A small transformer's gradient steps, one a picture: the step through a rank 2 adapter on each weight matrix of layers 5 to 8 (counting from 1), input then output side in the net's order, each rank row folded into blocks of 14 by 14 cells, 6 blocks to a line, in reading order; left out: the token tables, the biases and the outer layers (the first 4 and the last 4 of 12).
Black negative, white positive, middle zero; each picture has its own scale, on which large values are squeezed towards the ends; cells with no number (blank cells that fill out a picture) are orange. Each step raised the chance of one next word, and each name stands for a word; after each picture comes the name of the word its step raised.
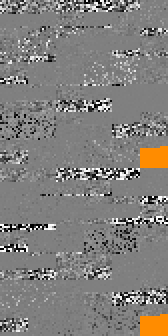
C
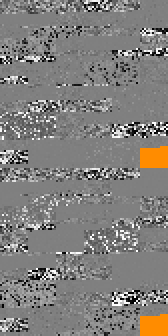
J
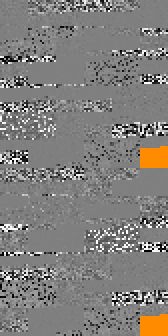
J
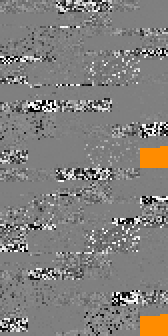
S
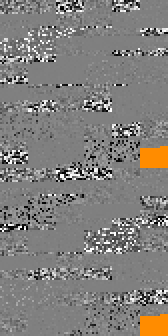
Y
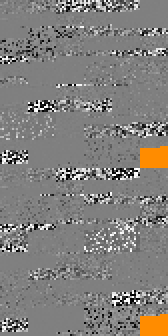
S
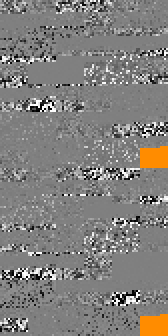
S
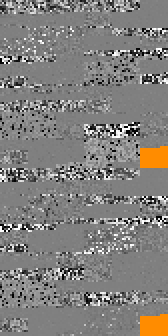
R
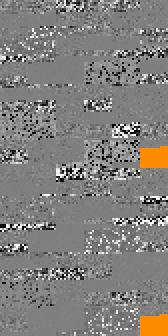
R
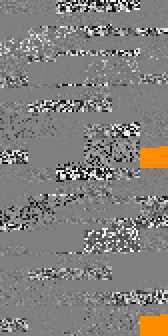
Y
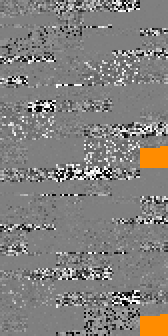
S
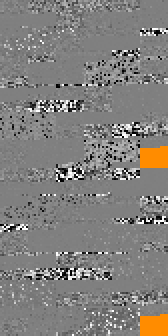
R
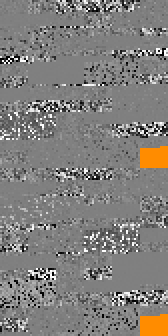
J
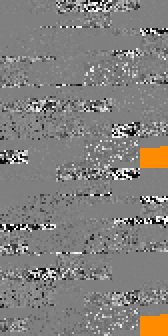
C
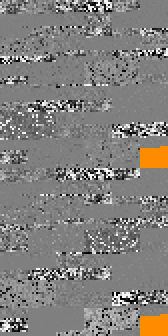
J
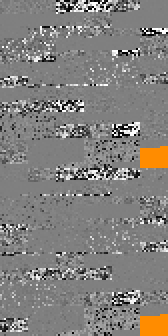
Y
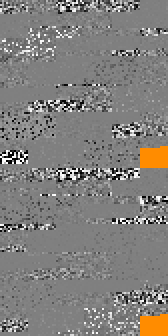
C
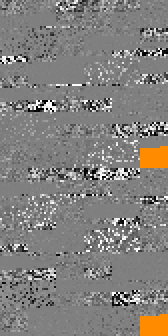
S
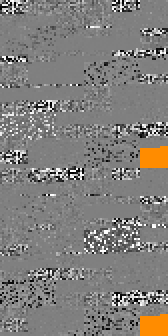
J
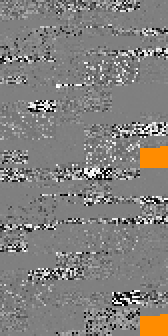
S
